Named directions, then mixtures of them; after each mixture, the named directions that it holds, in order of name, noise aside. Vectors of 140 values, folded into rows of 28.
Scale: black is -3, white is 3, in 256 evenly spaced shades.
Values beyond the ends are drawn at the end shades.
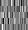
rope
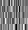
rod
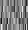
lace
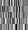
rod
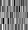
rod, rope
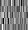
rope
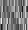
lace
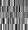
rod, rope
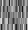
lace, rod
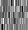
lace, rope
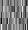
lace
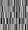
lace, rod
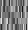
lace, rod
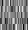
lace, rod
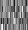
lace, rope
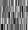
lace, rope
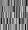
lace, rod
